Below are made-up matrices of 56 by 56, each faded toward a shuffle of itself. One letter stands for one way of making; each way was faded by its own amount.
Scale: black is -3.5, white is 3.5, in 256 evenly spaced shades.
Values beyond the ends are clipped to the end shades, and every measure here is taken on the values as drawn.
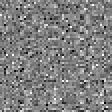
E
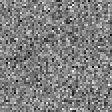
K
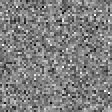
K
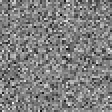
K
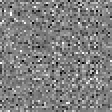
E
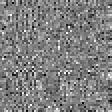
E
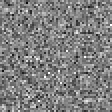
K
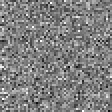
K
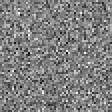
K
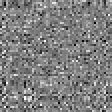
E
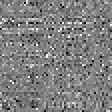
E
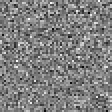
K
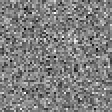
K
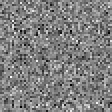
K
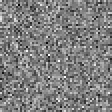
K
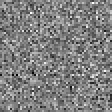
K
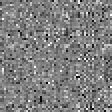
E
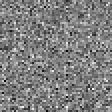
K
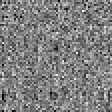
K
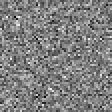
K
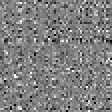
E
